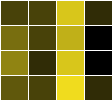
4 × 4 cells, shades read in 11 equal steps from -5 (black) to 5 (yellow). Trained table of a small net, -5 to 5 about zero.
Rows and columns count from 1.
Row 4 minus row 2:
-1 0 2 2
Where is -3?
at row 1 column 4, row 3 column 2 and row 4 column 4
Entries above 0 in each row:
1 1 2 1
